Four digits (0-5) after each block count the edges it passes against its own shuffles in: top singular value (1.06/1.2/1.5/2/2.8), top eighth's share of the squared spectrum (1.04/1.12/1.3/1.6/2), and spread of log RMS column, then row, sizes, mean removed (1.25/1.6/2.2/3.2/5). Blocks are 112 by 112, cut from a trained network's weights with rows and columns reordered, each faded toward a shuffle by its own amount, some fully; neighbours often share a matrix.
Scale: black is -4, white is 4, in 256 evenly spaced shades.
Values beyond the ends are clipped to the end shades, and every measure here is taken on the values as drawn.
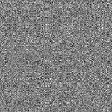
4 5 3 3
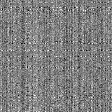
4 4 1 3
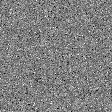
0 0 0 0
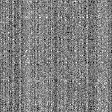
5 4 2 3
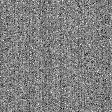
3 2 0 1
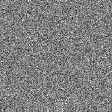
3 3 1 1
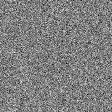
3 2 1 0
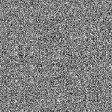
3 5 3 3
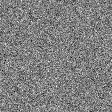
0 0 0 0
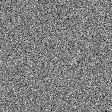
0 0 0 0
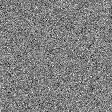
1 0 0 0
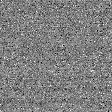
2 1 1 0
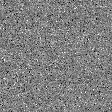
0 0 0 0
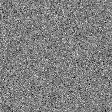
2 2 0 0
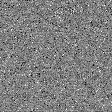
0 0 0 0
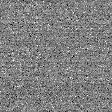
2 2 1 0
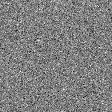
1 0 0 0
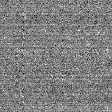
3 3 2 0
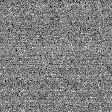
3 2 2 0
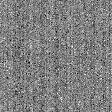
3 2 1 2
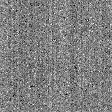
3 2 0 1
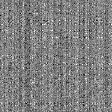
4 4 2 3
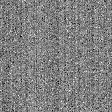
3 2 0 1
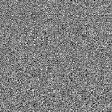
3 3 2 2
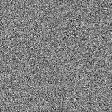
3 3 0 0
